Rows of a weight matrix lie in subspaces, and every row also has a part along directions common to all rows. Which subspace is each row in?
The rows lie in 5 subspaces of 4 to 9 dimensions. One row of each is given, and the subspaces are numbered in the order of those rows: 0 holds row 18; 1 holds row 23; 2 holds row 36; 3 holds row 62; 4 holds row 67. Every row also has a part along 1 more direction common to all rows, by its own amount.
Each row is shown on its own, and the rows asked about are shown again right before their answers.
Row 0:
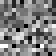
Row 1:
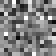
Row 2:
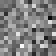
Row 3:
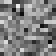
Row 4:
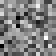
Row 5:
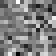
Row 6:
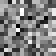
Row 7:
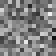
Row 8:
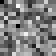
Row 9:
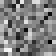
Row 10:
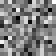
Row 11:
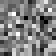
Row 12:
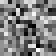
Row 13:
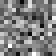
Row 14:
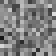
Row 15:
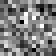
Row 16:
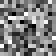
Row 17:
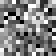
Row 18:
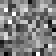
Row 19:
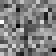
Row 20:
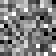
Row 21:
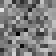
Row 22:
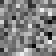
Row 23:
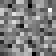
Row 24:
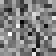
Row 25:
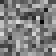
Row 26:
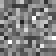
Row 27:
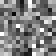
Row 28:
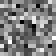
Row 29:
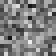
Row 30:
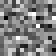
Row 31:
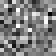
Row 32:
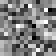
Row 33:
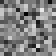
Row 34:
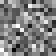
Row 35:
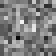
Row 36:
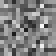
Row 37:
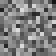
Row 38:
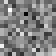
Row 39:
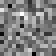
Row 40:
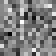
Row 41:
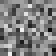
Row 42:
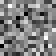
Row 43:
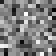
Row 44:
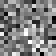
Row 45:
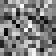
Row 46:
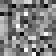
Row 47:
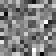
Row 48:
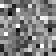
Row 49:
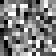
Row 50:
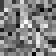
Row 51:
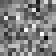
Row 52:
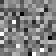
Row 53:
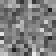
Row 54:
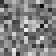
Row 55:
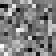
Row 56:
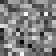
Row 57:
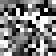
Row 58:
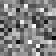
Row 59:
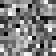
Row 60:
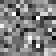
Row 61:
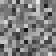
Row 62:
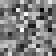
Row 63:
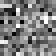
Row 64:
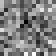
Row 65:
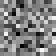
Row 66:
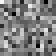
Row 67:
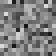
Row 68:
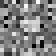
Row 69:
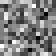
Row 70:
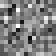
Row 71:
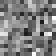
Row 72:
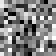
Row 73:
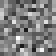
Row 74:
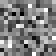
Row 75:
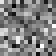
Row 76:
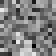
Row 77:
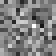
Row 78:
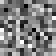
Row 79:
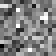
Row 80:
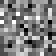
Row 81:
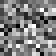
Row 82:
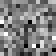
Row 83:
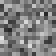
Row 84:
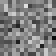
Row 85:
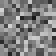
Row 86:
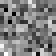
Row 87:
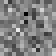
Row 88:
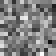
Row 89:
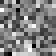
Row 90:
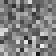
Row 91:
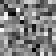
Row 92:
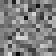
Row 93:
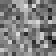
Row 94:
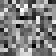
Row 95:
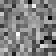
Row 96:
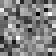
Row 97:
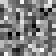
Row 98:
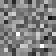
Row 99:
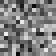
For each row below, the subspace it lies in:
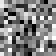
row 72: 4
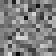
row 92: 2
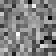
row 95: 2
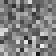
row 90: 4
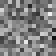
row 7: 4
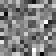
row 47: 1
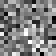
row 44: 1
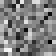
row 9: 4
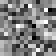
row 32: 1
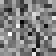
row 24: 3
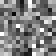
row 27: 1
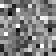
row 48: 0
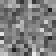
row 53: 1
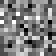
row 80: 1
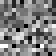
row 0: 4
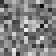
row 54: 2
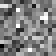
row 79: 0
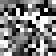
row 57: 2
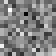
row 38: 3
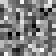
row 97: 3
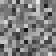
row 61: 4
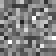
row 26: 1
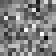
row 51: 4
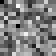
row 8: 1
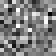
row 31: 0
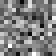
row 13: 1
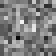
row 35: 4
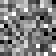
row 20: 0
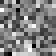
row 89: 2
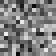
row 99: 2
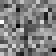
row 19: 0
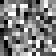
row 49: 4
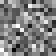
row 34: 1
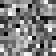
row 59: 0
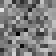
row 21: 2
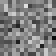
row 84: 1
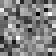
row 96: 4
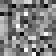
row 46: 4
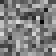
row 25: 1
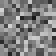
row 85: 4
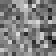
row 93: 2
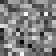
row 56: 3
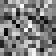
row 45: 2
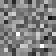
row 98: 2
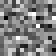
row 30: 2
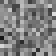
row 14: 3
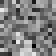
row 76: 2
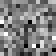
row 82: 0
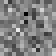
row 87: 3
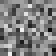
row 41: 3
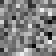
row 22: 1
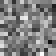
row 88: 3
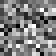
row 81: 1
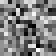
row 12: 1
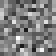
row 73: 2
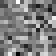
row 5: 2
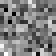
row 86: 0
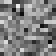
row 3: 4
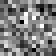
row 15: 3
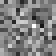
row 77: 1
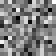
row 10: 4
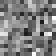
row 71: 1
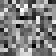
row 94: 2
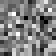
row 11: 3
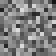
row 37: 2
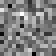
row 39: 1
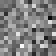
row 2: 2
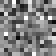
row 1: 2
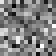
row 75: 4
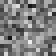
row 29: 3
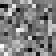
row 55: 0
